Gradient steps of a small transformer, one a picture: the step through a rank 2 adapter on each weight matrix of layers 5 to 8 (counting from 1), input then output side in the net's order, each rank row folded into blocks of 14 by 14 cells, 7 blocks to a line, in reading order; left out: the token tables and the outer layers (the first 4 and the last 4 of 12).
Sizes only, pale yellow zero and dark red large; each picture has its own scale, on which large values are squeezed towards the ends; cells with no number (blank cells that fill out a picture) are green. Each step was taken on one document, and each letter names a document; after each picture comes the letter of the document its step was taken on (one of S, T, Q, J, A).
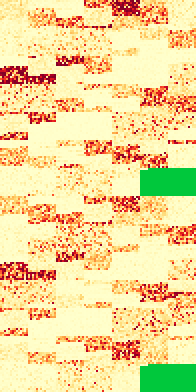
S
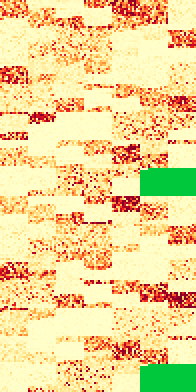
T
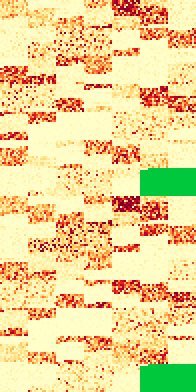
S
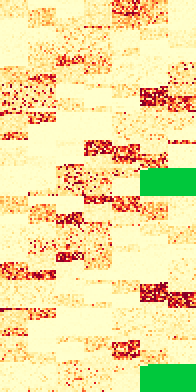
T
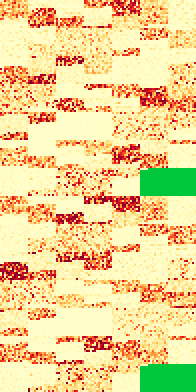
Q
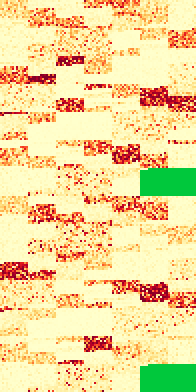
S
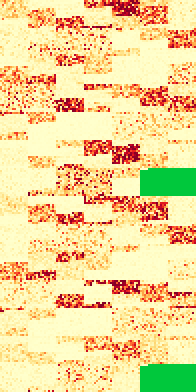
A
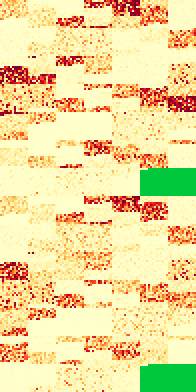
Q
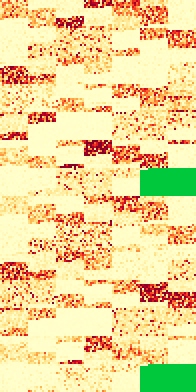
Q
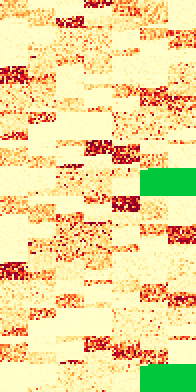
Q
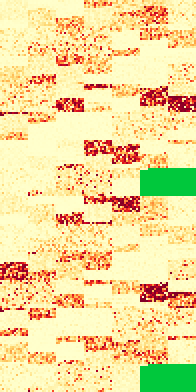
A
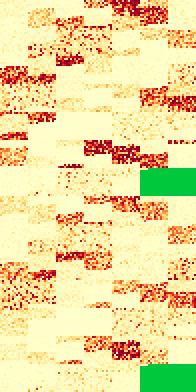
Q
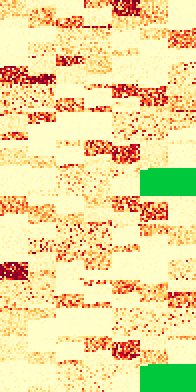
T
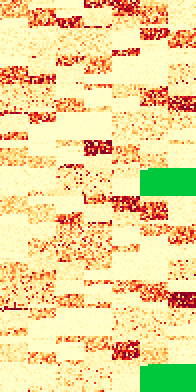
T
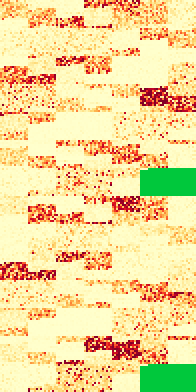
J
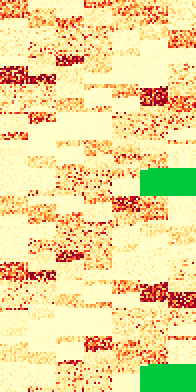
J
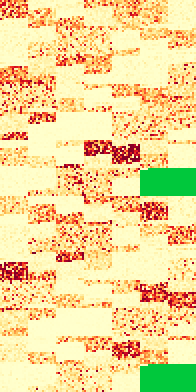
T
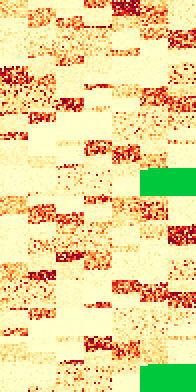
J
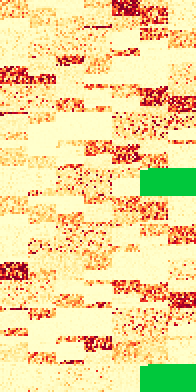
A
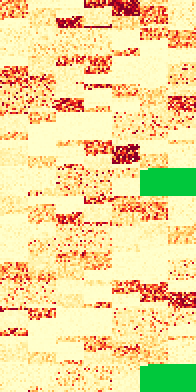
A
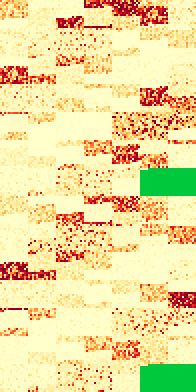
A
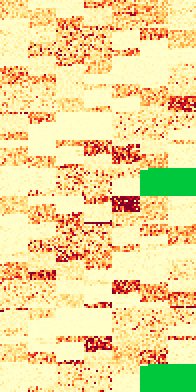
J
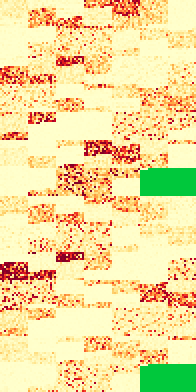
T
